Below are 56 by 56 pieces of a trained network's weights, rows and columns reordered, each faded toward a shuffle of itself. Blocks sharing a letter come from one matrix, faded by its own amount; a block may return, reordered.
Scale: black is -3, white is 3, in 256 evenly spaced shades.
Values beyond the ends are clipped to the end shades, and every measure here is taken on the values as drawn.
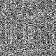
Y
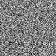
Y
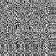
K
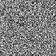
Y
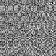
K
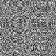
K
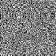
Y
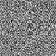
K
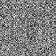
Y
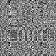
K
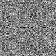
Y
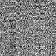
Y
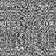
K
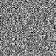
Y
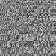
K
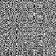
K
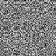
K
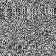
Y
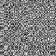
K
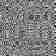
K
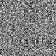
Y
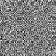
K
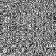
Y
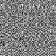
K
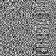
K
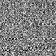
Y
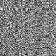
Y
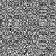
K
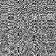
K
